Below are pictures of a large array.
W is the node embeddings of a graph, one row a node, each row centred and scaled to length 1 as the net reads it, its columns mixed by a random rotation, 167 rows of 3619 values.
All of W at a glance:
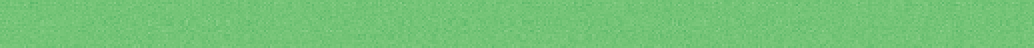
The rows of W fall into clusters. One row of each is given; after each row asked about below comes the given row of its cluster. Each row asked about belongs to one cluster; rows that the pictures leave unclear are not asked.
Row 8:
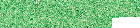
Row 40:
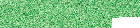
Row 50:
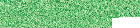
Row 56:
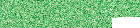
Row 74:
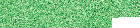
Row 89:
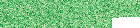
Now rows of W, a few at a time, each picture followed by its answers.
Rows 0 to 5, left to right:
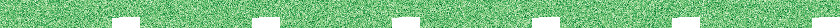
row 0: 50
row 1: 40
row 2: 56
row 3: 89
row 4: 74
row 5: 8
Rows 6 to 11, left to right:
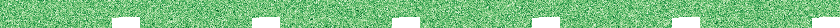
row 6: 56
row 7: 8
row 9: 89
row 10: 89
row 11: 50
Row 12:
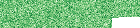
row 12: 89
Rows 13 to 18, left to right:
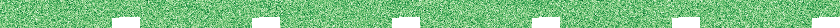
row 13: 50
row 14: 8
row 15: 40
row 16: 40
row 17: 56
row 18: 40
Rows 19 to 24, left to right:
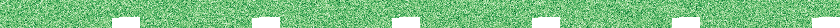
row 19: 50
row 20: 56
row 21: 50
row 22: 74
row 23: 8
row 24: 56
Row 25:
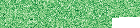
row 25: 8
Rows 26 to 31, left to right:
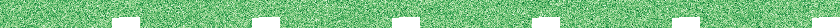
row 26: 89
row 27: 89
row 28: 50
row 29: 40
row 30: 8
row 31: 89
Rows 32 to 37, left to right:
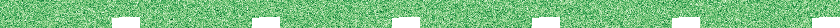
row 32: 56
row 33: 8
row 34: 89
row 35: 8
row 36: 40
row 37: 50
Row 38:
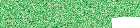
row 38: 56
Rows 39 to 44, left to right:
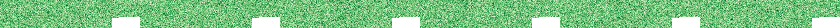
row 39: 89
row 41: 50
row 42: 56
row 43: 50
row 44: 8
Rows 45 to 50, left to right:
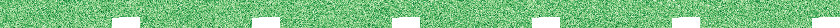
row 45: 89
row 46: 89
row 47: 74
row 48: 56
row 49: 56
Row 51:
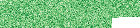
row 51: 40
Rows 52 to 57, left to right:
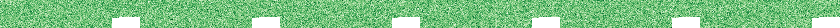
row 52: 40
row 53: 8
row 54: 74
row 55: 89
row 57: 89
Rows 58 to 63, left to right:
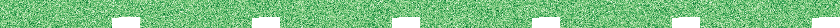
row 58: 56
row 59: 40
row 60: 74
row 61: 8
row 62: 74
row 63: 40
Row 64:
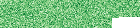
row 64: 40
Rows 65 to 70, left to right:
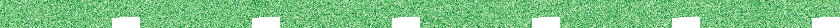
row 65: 50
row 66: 40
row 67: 74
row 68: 89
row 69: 89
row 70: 50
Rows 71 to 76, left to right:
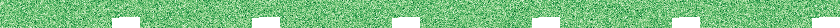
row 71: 50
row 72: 89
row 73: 74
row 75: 8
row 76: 50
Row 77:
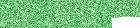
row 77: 56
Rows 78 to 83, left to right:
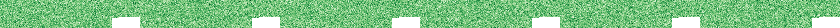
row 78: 74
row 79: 50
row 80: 40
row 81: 50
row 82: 89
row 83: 50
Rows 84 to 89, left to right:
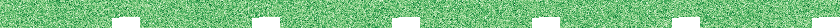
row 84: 50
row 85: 50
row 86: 74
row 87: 8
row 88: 89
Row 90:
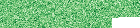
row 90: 74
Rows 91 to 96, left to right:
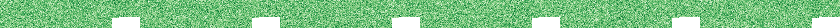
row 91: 40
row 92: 8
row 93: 56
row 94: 74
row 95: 50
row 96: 40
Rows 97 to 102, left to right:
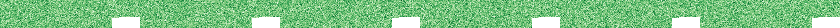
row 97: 56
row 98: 56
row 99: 89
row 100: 56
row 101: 8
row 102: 74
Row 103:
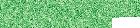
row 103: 8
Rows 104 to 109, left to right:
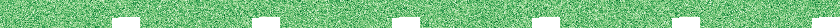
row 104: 74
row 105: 50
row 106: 50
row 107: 50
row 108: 50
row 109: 40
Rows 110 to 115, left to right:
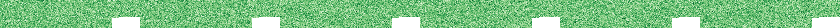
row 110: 56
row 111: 56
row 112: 40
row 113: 50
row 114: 74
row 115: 89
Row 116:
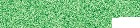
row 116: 74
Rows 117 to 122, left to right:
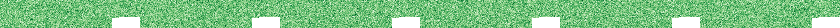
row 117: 8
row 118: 50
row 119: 56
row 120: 56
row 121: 56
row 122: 74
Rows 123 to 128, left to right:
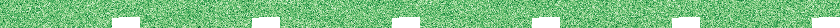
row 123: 89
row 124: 89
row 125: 40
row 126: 40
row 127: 56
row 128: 56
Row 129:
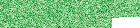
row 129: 89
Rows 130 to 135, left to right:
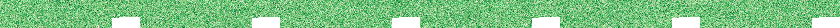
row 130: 50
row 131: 74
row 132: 40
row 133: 89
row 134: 89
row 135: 40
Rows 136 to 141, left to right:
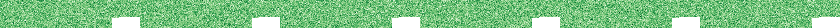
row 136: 56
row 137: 74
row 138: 56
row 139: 50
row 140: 8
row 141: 56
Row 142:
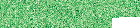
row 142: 8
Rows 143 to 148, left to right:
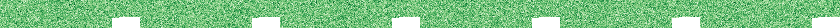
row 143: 50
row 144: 74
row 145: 50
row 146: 56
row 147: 56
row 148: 74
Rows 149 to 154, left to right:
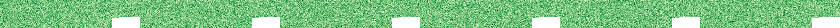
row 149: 89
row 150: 8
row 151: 56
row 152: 8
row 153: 50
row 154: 56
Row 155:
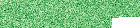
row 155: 40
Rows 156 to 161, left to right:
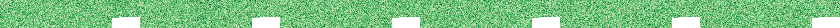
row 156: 40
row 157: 50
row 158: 40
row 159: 89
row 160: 74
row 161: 74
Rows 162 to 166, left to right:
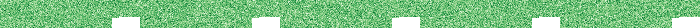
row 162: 40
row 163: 56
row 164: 8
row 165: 40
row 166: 50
